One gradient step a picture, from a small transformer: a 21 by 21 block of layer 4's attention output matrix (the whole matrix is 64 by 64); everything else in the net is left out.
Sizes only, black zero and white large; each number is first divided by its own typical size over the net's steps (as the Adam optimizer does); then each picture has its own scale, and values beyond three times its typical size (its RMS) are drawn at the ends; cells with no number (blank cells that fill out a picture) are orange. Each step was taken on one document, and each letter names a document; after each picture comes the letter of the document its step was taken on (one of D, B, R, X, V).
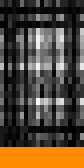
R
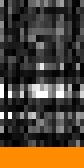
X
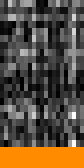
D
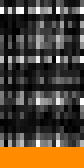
R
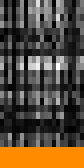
R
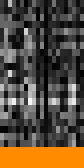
D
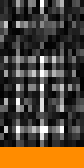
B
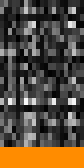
D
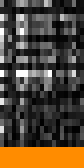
B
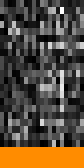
B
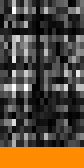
B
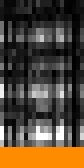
X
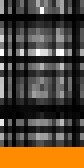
X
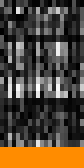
R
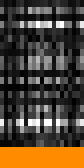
R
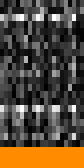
D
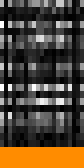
X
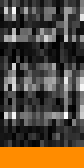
B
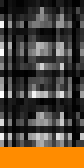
X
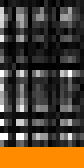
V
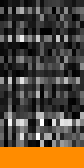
R
